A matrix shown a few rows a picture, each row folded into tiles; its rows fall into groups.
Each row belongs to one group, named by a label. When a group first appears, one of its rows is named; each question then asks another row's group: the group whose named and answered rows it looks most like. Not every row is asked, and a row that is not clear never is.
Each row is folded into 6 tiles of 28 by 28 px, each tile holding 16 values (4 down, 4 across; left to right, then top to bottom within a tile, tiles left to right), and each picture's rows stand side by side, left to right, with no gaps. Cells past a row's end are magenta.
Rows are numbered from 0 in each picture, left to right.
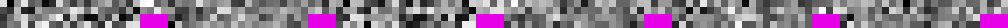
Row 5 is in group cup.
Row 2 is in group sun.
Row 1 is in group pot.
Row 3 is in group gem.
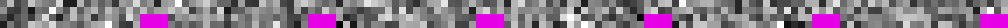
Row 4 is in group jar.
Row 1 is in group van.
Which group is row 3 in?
jar
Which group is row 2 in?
gem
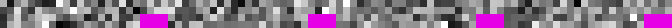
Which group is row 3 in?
pot
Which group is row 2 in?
jar
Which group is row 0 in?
sun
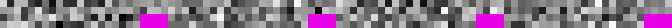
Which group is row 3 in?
jar
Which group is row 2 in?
cup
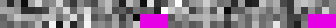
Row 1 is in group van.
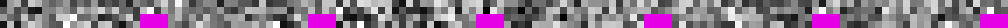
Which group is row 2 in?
gem
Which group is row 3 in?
pot
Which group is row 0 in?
jar
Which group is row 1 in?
jar
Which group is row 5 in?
pot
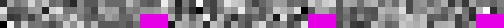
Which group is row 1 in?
sun
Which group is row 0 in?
gem
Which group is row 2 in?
pot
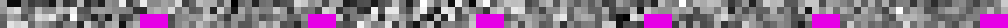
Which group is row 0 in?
sun
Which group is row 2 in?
sun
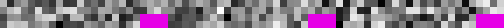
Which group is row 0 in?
sun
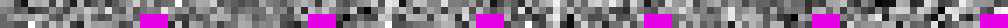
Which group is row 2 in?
pot
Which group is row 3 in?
gem
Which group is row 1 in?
gem
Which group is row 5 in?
sun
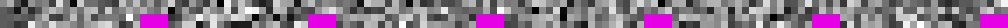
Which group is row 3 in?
van
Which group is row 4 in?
van
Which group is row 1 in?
sun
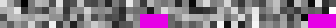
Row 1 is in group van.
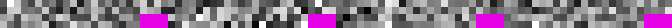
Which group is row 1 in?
sun
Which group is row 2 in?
pot
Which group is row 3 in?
van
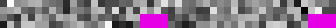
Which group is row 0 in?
jar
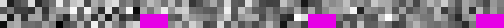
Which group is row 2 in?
gem
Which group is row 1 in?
cup
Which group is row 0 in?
sun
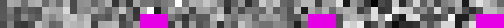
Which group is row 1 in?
gem
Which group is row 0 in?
pot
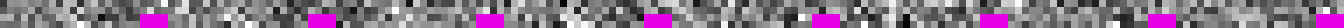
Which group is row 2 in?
pot
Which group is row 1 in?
jar
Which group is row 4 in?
cup
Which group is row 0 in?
jar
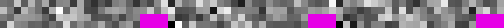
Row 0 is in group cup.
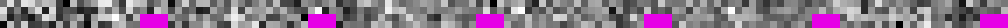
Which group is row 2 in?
pot
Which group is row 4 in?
cup
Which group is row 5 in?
van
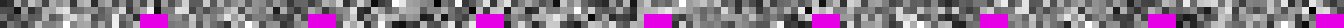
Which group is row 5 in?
jar
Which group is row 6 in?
jar
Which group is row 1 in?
jar
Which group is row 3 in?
sun
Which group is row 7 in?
pot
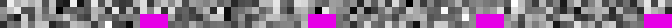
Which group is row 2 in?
cup
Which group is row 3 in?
jar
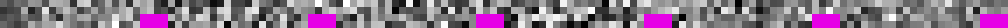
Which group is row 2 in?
jar
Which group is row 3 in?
sun
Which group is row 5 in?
gem
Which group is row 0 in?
pot
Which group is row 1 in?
sun
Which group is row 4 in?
cup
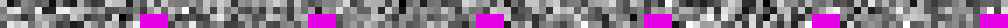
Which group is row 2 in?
van
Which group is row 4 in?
sun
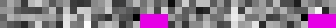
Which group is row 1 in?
jar
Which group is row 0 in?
van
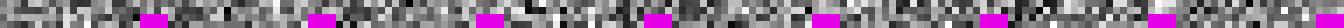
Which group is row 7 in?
cup
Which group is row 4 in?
sun
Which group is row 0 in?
van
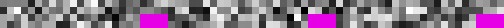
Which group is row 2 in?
sun
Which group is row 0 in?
jar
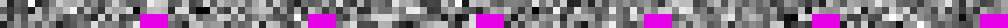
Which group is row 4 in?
cup
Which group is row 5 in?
gem
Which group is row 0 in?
sun
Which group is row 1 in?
jar
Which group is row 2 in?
sun
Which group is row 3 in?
cup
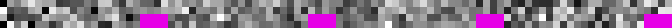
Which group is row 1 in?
gem
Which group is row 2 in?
pot
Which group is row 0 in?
gem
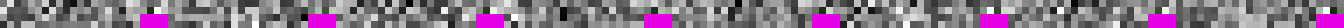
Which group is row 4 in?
van
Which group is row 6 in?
cup
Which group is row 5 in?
cup
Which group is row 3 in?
van
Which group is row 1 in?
van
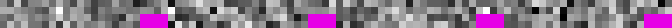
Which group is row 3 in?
van
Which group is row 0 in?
cup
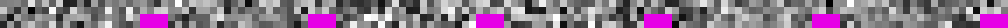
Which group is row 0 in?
cup
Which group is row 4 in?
pot
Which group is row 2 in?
sun
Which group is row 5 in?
cup
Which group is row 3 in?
van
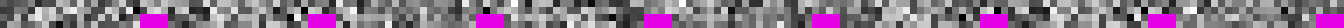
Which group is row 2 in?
van
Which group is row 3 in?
van
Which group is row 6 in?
pot
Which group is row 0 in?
sun
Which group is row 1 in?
pot
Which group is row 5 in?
pot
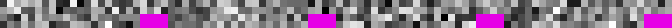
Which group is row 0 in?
jar
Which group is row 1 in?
pot
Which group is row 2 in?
sun
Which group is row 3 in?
pot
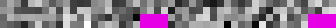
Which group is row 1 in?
sun
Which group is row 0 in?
van
